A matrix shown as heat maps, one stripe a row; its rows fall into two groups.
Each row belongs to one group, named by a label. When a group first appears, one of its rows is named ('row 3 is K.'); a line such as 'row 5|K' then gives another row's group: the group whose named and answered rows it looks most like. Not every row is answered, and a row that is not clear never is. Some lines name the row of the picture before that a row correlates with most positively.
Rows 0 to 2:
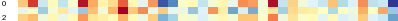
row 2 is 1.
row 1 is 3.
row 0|1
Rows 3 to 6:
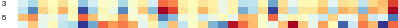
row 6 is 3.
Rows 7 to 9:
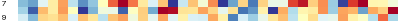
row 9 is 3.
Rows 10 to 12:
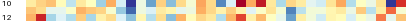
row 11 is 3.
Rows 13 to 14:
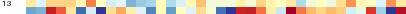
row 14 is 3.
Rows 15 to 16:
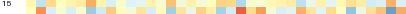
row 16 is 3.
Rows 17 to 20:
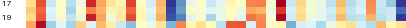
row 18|1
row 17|1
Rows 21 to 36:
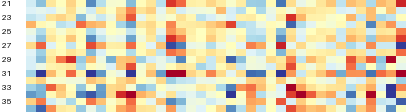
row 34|3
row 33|3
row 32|1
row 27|1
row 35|1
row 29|3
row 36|3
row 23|3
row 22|3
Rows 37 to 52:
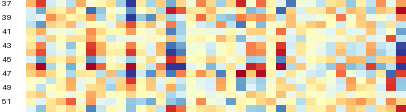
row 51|3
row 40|3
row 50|1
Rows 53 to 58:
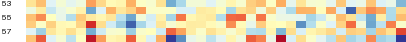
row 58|1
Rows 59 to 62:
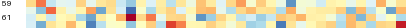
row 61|3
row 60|3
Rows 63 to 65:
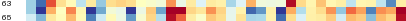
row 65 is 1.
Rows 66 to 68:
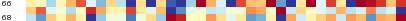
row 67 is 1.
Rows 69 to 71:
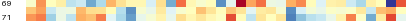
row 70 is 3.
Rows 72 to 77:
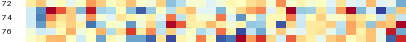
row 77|3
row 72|1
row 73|3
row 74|3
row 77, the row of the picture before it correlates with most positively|69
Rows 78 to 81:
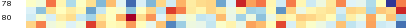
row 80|3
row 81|1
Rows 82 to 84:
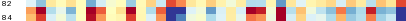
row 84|1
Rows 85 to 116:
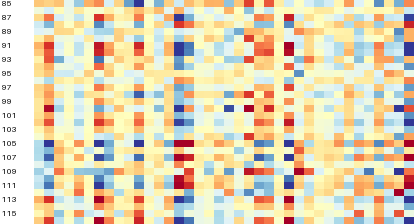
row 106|3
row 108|3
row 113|1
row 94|1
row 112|3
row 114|1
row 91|1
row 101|1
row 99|1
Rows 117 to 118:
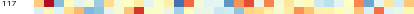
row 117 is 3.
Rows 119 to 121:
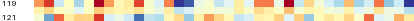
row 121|3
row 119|1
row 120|1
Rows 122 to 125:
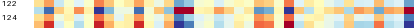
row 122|1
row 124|1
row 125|1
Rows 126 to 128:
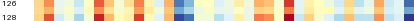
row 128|1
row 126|1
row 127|1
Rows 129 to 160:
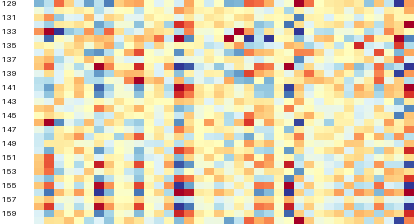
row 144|1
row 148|3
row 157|1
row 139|3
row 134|3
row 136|3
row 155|1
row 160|3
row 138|1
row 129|3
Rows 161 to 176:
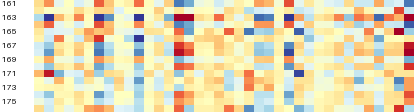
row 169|1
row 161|1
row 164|1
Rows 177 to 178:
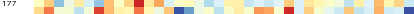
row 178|1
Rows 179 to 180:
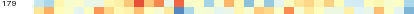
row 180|1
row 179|3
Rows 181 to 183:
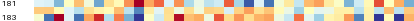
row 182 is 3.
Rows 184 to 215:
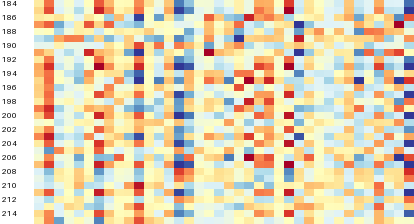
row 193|1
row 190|3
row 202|1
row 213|3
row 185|1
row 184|1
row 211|1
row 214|1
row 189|3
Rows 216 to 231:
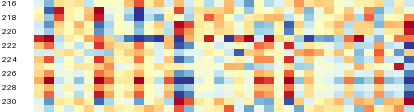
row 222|1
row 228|1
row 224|1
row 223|3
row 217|3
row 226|1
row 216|3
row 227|1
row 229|1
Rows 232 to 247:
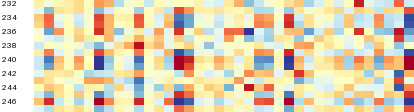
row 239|1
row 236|3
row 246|1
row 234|1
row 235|1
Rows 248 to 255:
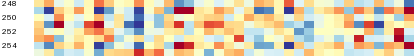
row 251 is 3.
